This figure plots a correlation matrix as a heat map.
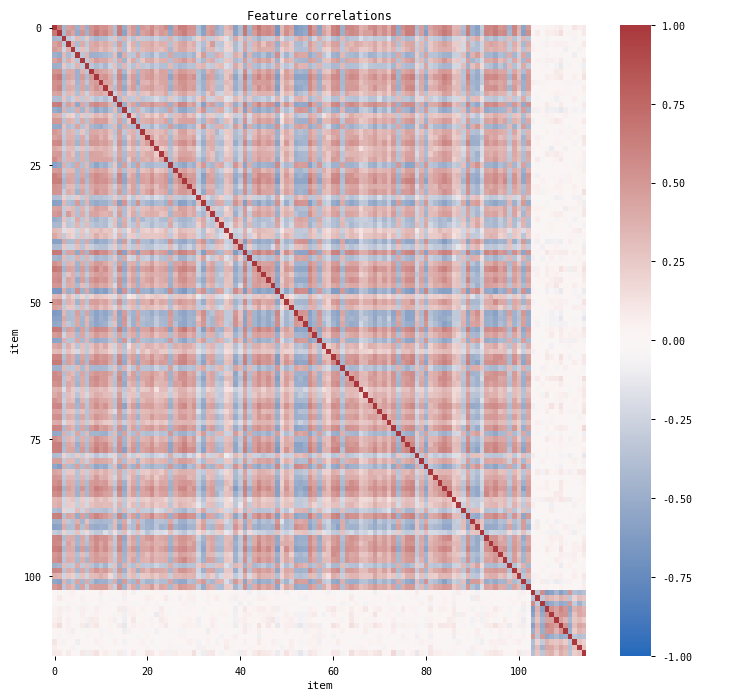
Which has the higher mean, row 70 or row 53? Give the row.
70
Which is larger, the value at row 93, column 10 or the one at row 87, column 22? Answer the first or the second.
the first
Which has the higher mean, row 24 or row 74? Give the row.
24
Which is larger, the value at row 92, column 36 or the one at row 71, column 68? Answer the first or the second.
the second
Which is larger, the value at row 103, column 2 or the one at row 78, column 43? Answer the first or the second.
the first
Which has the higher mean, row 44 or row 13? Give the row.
44
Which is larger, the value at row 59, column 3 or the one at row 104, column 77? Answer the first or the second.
the first
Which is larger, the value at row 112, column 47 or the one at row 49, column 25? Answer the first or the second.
the first
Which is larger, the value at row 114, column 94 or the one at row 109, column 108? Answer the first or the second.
the second
